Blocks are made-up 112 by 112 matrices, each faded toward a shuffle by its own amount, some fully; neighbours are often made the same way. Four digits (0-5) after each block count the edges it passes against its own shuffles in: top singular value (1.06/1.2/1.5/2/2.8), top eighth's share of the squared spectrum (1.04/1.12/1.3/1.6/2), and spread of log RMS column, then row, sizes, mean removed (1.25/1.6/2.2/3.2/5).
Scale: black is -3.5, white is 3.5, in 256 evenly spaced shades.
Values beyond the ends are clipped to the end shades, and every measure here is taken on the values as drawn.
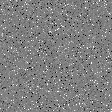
0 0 0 0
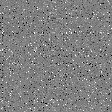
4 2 1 1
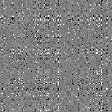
5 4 3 3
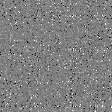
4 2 1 1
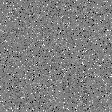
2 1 0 0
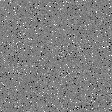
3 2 0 0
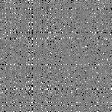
5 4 3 3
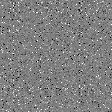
3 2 1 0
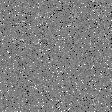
2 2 1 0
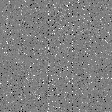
3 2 1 0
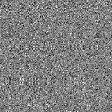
4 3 2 2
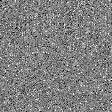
3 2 0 1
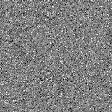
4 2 1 1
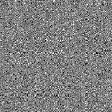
4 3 2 2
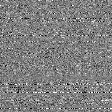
2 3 0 4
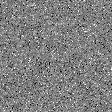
0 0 0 0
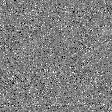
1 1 0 2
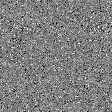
0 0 0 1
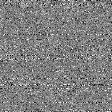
1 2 0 4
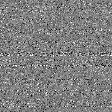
2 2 0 3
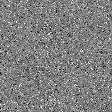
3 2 0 0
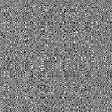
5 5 3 3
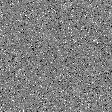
0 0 0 0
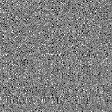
4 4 2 2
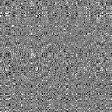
5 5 3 3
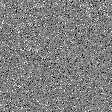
0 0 0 0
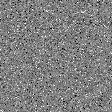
2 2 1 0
